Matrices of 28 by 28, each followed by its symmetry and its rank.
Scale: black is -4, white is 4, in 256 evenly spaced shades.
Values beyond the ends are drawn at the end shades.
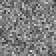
neither, full rank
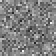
symmetric, full rank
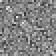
symmetric, full rank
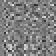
neither, rank five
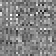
neither, rank five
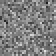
neither, full rank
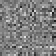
neither, rank five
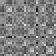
symmetric, rank three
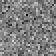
neither, full rank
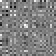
symmetric, rank three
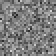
symmetric, full rank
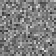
neither, full rank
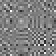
symmetric, rank three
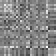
symmetric, rank three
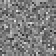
neither, full rank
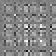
symmetric, rank three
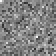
symmetric, full rank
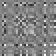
symmetric, rank three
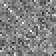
symmetric, full rank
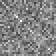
symmetric, full rank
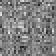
neither, rank five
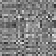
neither, rank five
